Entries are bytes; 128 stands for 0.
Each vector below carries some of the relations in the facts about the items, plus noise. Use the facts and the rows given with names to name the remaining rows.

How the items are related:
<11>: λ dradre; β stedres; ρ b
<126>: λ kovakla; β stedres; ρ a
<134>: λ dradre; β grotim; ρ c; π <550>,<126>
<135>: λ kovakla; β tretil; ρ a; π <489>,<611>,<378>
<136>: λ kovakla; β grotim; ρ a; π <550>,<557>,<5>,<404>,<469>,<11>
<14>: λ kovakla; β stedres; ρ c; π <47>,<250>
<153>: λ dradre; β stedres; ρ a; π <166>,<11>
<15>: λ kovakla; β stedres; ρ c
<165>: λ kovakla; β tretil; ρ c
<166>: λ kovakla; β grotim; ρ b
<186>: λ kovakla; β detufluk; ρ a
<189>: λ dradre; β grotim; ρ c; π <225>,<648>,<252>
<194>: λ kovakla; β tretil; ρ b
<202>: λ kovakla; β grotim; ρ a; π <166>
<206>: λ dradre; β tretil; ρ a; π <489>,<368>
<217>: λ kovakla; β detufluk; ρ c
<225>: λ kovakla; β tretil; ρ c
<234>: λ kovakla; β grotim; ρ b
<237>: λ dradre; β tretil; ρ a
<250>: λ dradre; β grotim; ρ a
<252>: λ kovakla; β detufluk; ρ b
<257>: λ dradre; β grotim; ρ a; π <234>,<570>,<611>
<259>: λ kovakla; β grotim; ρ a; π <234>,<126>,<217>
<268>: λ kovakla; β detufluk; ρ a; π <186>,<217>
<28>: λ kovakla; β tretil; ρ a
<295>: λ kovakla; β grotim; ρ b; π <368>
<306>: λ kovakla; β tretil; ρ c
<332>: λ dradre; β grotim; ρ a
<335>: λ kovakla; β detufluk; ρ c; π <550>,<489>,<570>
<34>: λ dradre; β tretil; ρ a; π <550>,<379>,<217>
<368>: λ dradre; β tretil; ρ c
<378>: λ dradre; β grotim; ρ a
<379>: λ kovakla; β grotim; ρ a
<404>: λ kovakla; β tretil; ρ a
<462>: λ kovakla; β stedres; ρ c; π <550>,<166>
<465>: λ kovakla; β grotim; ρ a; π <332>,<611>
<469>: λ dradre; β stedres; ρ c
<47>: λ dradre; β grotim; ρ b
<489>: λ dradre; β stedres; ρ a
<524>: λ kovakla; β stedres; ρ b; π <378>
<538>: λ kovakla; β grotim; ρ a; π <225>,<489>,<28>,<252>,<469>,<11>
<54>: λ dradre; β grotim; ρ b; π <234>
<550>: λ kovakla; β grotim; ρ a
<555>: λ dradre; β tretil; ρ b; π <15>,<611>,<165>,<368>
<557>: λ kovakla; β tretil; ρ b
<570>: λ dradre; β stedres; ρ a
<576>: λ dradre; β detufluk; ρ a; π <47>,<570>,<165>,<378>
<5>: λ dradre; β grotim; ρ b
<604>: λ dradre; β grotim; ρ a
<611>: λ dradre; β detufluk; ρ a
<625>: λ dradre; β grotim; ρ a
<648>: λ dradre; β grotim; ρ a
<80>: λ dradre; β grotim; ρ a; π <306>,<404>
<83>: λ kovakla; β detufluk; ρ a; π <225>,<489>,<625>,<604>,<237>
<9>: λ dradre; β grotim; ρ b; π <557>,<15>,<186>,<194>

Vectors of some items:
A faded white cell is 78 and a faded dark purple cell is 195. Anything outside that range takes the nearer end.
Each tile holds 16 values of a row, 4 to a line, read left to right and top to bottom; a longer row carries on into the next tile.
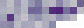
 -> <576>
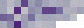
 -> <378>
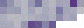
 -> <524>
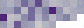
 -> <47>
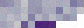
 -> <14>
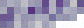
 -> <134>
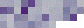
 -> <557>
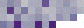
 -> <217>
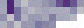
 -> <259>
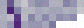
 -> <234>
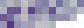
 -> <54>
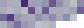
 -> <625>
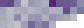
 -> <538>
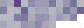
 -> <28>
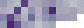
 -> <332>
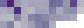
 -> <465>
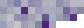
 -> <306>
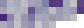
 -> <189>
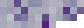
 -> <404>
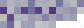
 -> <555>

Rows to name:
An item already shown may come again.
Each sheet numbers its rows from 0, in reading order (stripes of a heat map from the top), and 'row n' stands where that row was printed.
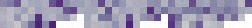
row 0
<83>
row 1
<404>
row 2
<9>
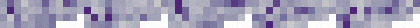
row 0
<379>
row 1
<368>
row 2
<259>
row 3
<378>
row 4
<257>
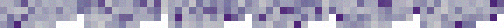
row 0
<489>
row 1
<135>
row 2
<34>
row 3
<80>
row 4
<648>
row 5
<462>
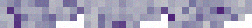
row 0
<550>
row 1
<252>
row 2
<250>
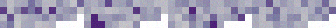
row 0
<555>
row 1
<611>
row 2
<306>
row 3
<28>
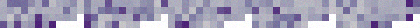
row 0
<186>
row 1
<9>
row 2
<570>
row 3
<165>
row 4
<462>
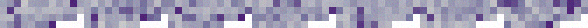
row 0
<126>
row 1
<34>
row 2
<166>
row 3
<5>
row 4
<225>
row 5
<206>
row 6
<136>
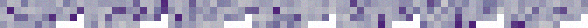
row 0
<166>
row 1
<153>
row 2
<237>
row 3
<165>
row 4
<404>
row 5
<268>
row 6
<570>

